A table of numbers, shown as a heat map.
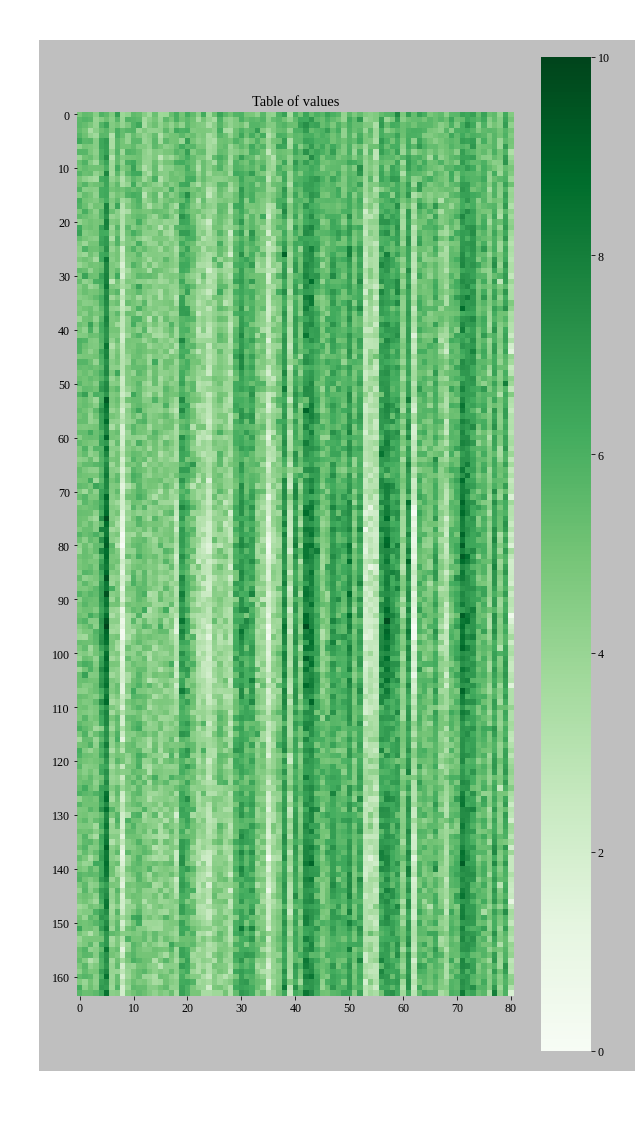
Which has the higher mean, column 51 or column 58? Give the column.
58
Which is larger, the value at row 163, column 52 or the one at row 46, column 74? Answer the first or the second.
the first
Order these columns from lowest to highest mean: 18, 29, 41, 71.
18, 41, 29, 71
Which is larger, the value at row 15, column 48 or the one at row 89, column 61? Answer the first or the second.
the second
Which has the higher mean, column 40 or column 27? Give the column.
40
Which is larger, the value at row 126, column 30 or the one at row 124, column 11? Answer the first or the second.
the first
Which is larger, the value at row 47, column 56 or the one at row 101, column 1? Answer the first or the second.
the first
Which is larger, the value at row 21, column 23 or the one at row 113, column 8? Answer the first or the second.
the first
